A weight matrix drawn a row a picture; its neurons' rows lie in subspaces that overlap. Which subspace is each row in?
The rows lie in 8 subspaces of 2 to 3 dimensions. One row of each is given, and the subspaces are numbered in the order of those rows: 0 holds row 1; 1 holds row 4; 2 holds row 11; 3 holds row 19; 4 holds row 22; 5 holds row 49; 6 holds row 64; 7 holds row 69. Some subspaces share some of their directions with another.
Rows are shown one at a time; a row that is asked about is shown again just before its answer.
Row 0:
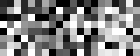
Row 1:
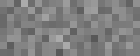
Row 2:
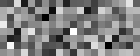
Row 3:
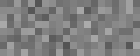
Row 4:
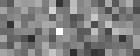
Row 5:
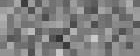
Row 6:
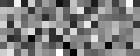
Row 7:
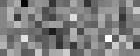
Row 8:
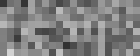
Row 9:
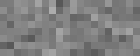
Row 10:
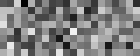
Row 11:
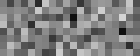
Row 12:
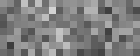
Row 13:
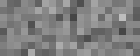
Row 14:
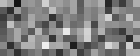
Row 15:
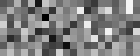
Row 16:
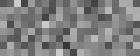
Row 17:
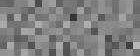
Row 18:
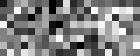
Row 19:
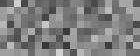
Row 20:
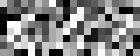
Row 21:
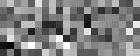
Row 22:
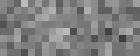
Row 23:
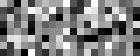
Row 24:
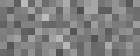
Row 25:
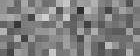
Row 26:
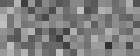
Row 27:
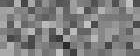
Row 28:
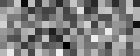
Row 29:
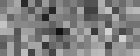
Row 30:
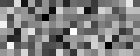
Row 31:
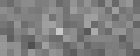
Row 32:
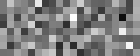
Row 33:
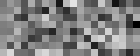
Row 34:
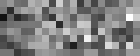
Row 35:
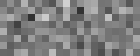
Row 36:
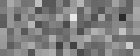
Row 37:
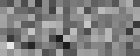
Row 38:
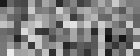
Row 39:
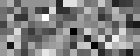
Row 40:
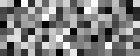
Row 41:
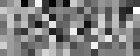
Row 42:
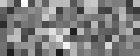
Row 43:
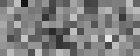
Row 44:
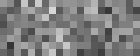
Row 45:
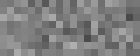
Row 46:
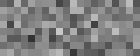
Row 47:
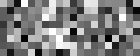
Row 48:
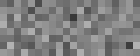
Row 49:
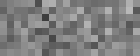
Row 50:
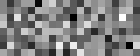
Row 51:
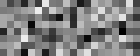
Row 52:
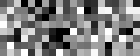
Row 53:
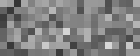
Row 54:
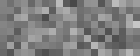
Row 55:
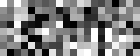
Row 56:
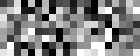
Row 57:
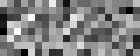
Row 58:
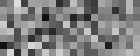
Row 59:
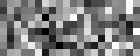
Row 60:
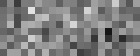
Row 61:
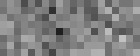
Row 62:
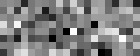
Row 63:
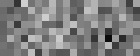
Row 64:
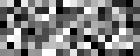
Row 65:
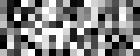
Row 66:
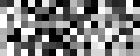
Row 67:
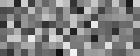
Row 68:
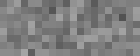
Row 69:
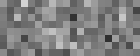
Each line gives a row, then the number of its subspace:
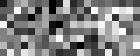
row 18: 0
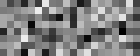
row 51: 2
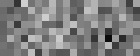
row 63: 7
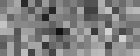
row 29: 1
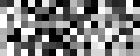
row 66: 3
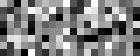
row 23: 2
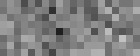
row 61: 1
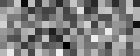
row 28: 6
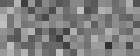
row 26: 3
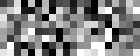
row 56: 4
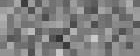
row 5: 0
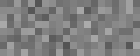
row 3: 5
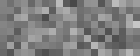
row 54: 6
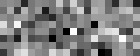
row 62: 4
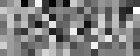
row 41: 5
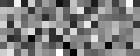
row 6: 4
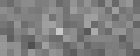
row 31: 1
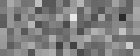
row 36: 2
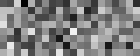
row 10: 5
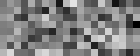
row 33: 6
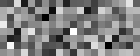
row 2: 6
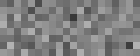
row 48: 5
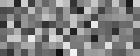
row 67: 4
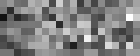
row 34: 3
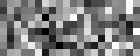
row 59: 5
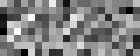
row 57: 0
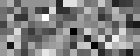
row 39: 6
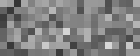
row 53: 3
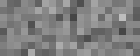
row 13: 2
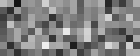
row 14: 3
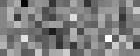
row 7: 2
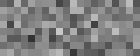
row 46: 4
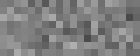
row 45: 3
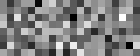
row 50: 2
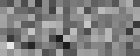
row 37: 1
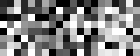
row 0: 0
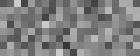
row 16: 3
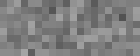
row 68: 2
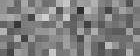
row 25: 0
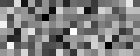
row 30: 6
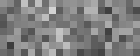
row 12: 4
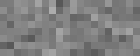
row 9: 1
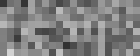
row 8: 7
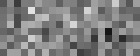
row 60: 7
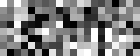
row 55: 7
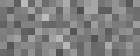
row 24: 0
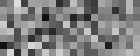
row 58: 1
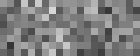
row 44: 4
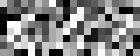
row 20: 0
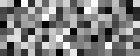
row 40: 3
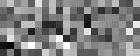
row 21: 1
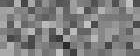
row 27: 1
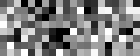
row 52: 4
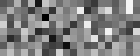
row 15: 5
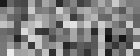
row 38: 7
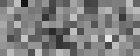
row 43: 5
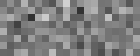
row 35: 0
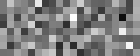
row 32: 2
